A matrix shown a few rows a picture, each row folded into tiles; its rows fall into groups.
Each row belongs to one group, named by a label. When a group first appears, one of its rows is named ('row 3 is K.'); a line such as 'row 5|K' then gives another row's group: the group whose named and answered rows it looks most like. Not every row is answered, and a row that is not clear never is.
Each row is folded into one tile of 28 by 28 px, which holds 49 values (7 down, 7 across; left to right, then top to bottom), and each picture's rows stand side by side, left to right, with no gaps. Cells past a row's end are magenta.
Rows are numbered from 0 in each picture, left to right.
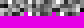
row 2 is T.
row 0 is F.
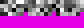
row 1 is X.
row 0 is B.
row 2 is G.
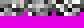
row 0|X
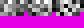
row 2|X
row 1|B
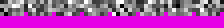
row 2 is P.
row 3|T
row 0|B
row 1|T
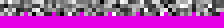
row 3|F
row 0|F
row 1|X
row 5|T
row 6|B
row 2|P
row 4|F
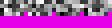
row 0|G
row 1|F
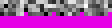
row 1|P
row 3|T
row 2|P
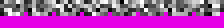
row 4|T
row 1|G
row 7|T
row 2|G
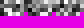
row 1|B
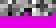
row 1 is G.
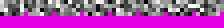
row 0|T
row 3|P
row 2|T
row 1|X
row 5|P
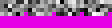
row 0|F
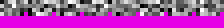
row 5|F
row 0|X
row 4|P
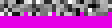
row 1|F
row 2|P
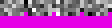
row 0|B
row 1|T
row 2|F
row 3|P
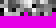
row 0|G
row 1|T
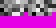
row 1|X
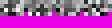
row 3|X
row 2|G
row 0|T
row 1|F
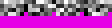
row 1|P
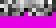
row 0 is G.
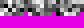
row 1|X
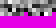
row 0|F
